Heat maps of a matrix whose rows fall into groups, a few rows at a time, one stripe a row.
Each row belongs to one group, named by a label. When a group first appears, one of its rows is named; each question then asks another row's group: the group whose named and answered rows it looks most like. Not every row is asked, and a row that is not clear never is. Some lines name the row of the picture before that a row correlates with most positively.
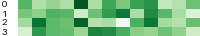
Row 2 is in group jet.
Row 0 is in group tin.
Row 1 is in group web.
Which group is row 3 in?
web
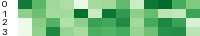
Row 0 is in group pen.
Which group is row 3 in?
web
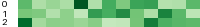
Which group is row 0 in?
tin
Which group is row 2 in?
pen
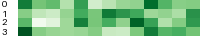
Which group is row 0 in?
pen
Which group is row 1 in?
tin
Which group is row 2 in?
tin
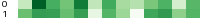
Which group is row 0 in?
jet
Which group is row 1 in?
jet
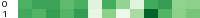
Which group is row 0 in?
jet
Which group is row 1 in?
jet
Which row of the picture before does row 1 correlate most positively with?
1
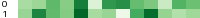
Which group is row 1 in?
jet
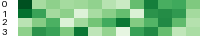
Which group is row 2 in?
web
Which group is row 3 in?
jet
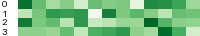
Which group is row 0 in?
pen
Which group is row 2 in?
pen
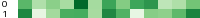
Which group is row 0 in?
tin
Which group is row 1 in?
tin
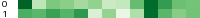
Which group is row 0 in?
pen
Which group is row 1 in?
jet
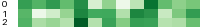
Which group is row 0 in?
jet
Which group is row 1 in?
tin
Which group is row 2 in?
tin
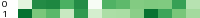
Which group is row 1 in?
pen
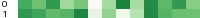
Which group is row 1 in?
jet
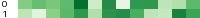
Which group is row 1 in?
tin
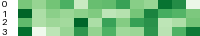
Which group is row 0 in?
web
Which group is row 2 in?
tin
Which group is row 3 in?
tin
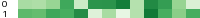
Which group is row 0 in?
web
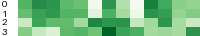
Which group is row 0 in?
jet
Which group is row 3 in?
tin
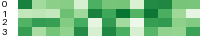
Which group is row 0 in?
pen
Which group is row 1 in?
web
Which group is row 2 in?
jet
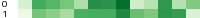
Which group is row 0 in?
web
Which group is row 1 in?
web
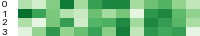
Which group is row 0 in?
web
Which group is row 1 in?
pen
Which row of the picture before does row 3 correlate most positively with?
1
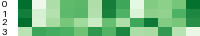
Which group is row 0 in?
tin
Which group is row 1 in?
tin
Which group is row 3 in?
web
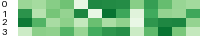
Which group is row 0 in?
web
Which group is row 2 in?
pen
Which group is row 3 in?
web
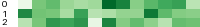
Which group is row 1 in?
pen
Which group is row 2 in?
jet
